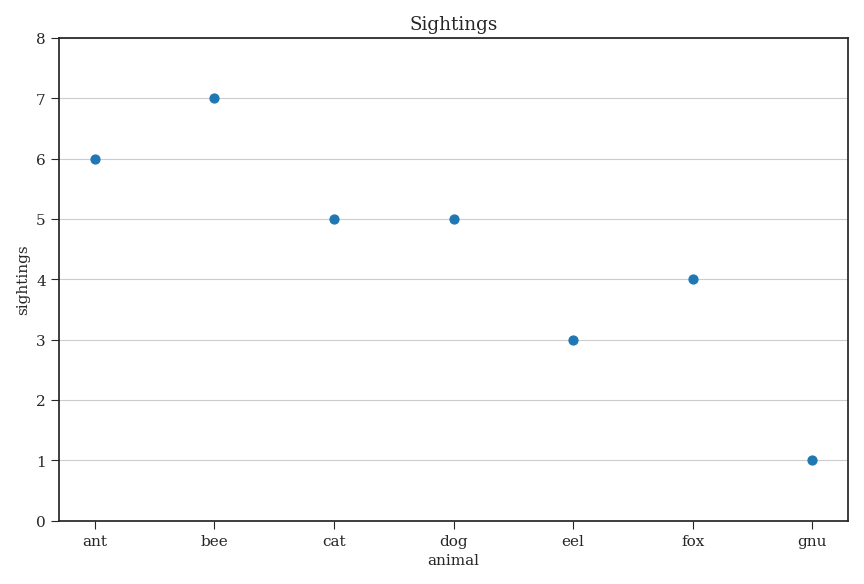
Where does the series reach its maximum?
bee
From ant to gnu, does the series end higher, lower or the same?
lower
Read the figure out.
Title: Sightings
x-axis: animal, ticks ant bee cat dog eel fox gnu
y-axis: sightings, ticks 0 1 2 3 4 5 6 7 8
Values:
6 7 5 5 3 4 1
